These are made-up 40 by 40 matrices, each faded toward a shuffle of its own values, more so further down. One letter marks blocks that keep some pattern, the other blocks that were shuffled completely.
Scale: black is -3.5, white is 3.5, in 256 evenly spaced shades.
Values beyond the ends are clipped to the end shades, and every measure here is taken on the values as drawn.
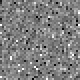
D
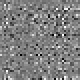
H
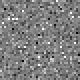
D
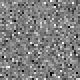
D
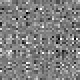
H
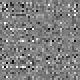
H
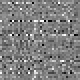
H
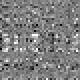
H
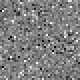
D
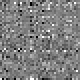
H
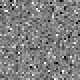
D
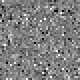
D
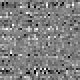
H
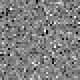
D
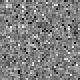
D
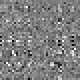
H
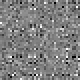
H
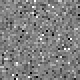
D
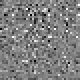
H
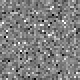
D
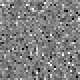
D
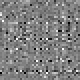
H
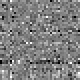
H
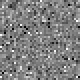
D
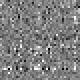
H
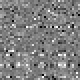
H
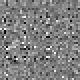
H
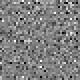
H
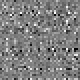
H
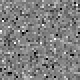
D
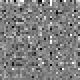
H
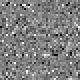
H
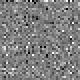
H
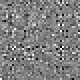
H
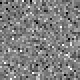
D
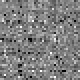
H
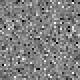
D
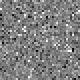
D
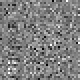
H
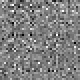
H
